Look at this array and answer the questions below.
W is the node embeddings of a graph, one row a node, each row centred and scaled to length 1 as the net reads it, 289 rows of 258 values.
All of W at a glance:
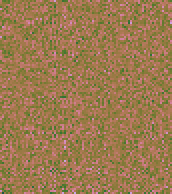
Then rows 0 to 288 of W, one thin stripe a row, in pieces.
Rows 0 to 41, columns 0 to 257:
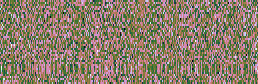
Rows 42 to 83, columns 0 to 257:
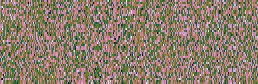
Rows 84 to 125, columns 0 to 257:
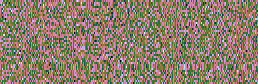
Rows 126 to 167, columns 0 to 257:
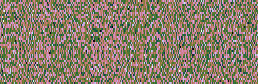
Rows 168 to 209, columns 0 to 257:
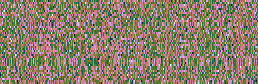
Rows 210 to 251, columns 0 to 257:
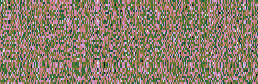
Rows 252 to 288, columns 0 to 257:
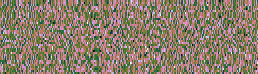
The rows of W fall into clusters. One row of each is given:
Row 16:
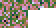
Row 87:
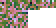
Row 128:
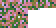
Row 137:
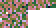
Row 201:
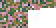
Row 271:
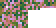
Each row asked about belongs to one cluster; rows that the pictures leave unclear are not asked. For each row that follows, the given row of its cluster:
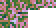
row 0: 87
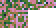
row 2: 87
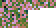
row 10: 16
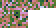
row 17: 16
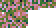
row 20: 201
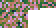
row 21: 201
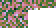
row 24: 201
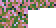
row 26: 128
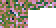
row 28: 87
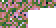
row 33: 201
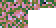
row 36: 201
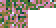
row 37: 87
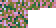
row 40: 128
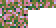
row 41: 128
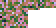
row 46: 128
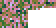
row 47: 271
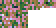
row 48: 271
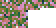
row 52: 16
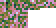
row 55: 87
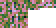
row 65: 87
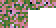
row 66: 87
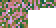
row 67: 201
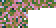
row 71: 201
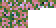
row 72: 16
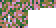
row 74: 201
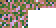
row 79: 271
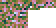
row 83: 87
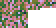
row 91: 271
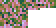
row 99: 137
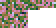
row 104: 87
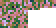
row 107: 128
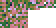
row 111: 87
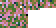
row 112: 128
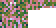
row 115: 271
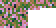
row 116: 137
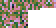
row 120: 271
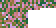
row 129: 201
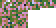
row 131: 16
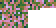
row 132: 271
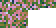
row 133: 201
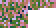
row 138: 128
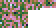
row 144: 271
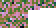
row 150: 201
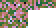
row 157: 201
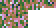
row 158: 271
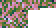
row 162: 201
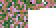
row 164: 87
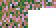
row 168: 271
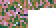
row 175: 128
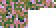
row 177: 87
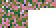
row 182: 16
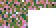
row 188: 137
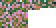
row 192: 201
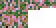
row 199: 271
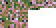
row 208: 87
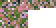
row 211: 16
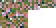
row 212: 201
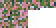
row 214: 16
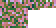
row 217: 128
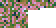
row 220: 16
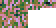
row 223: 271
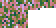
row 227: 16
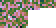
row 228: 201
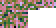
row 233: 87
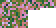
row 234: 16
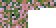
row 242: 16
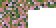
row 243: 16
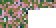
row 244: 201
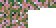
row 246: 16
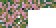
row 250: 201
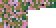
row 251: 137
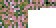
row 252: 271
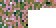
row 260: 271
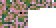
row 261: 87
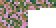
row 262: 137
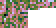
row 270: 87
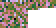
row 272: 128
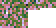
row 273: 137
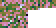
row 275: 128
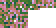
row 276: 87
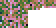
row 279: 271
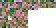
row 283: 201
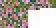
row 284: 137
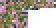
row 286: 87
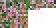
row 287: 87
